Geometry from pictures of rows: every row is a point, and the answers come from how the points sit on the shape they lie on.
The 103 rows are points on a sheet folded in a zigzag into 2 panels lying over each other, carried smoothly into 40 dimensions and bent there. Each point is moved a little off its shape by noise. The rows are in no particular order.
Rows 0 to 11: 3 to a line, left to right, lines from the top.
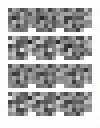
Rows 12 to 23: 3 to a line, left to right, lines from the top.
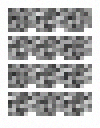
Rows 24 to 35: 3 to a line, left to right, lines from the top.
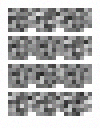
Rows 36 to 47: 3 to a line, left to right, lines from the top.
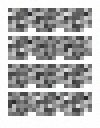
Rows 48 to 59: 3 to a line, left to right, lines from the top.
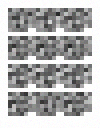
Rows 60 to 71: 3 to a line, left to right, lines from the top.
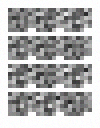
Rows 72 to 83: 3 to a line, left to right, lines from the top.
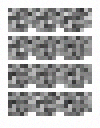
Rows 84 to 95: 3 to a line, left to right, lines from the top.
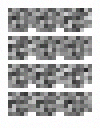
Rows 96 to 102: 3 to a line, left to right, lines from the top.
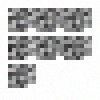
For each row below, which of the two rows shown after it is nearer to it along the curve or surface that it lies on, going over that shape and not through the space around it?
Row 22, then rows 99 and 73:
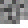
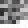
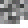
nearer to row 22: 99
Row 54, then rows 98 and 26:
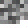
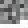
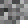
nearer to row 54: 26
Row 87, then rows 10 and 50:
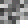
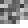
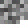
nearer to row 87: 10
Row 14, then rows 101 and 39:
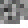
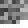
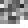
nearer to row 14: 39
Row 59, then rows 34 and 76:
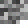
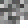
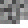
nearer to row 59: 34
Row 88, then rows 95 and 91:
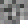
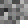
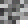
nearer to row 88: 91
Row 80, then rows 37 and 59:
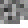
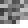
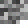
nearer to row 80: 59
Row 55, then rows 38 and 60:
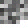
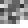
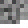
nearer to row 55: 38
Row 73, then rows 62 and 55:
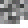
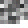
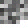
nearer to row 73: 62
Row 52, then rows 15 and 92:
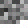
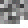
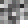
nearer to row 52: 15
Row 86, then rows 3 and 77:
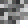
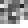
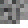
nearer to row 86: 3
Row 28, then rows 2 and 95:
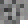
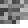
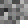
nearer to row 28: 2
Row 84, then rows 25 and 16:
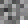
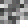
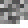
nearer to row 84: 16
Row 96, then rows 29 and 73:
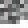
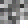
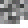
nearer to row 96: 73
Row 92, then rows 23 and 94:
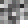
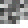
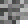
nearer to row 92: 23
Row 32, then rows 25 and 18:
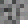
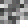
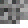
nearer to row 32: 18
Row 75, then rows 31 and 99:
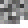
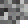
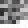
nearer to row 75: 31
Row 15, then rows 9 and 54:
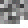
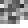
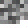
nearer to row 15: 54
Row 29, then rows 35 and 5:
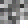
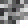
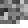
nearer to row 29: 35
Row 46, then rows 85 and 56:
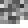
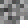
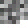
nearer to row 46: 85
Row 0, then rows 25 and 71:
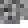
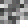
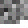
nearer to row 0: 71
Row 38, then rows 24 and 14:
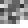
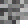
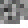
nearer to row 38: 24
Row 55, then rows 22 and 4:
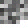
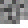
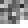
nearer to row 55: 4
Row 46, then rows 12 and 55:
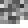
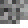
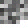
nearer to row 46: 55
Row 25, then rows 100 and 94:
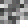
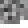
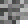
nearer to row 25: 94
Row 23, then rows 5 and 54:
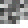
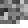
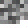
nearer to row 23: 54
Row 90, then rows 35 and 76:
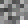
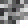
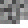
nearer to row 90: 35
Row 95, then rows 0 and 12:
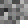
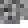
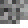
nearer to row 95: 0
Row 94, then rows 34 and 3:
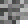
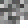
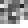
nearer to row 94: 3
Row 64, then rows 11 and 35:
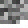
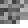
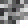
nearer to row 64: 35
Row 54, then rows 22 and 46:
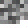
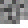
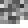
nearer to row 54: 46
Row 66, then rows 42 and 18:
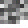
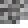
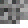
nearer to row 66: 42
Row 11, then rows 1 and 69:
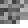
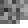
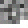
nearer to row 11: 1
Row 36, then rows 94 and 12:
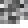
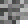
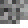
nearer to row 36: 94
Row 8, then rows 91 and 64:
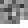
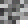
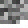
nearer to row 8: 91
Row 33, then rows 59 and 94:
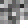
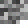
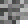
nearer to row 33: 94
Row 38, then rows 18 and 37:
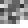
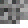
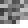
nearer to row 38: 37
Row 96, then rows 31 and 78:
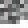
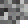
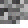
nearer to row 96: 78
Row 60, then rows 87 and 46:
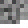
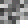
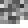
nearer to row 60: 87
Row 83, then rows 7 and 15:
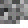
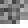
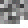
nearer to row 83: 15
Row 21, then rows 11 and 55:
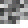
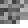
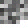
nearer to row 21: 55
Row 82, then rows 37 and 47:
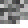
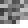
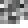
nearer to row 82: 47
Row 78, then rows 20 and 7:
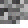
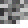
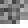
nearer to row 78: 20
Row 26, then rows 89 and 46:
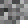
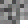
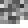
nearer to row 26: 46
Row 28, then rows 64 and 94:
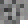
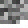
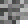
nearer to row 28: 94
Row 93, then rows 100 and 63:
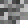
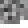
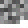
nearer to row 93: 63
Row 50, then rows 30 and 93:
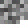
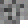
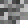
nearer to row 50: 93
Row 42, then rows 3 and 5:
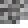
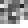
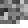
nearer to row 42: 3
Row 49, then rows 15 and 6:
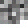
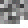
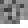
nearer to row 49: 6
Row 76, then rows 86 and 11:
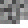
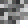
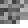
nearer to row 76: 11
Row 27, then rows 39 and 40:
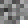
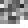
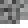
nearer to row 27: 39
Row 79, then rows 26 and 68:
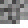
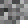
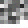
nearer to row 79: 68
